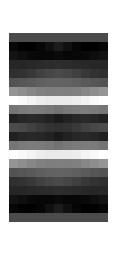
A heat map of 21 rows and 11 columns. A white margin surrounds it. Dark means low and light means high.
No overall slope runs across the table. Streaks run across, left to right. On average the colour sits 30% of the way up the scale. Its left and right halves mirror each other, and so do its top and bottom.
